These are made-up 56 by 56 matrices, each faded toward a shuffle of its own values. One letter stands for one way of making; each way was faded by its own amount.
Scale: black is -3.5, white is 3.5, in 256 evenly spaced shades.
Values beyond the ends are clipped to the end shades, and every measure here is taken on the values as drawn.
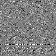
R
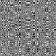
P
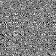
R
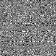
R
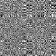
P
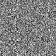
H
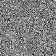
H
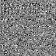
R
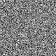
H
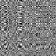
P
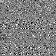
R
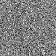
H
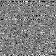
R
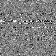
R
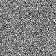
H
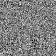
H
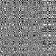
P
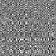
P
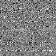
R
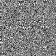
H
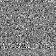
R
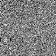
H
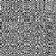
P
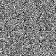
H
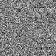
H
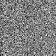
H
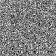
H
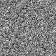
H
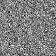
H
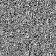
H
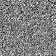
H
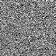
H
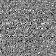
R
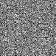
H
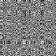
P
